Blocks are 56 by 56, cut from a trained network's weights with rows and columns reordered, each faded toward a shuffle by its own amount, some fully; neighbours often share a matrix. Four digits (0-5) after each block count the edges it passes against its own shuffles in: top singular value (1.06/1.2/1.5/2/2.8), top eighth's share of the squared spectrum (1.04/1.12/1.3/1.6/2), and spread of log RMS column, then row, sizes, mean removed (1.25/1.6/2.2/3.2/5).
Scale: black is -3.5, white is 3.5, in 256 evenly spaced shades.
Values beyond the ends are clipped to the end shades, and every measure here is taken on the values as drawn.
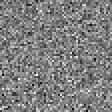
2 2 0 0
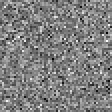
0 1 0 0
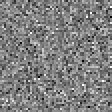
0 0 0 0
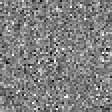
2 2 1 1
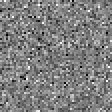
1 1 0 1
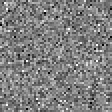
0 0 0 0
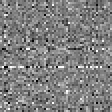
3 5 3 2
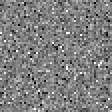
2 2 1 0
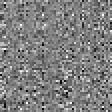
3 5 3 2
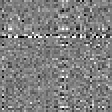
4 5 2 3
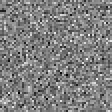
0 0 0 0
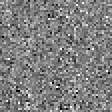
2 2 1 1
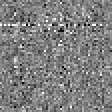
3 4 2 2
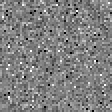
0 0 0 0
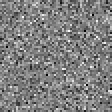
2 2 0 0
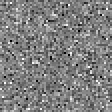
0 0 0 0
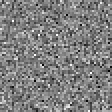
0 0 0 0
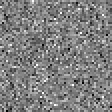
0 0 0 0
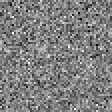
0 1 0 0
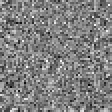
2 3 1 1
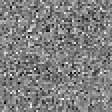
2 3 2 2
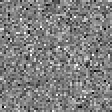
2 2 0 1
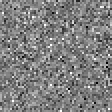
2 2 1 0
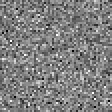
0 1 0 0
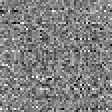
4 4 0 3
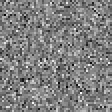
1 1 0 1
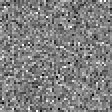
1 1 0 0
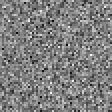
2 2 0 0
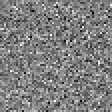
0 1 0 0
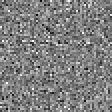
2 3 0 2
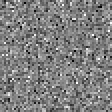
0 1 0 1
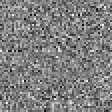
2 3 0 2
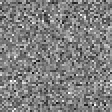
2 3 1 2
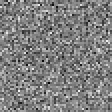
1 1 0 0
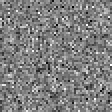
2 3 1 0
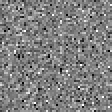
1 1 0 0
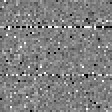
4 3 0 2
